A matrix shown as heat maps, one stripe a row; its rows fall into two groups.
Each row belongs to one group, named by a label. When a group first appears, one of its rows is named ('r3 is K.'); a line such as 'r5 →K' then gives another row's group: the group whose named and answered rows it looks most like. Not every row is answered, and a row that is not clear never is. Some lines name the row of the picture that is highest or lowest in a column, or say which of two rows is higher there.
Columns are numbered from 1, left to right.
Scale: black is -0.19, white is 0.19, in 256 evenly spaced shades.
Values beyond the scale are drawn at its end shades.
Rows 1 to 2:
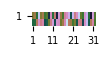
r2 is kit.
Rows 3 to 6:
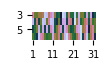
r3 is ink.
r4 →ink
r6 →kit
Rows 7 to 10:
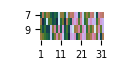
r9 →ink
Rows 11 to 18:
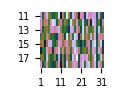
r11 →kit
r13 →ink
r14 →kit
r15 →kit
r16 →kit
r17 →kit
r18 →kit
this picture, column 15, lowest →13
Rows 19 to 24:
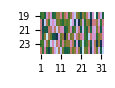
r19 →kit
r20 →ink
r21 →ink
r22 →kit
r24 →ink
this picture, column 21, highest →22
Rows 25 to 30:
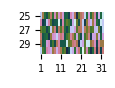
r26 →kit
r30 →ink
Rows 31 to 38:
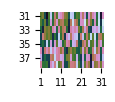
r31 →ink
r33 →ink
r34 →kit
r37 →ink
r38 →ink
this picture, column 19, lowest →36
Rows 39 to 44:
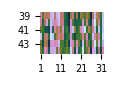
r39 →ink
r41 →ink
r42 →ink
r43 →ink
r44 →ink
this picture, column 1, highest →42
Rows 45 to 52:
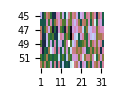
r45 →kit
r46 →kit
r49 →kit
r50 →ink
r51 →kit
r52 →ink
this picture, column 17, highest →52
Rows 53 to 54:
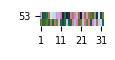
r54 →kit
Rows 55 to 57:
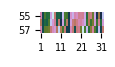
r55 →ink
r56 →ink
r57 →ink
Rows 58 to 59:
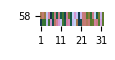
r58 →kit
